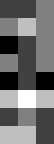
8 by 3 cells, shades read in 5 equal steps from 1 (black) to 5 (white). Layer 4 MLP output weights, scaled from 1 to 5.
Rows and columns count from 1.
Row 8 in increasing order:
2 4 4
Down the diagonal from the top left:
2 4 3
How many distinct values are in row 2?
2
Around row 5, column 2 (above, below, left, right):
2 5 1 1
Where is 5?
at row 6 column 2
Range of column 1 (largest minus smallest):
3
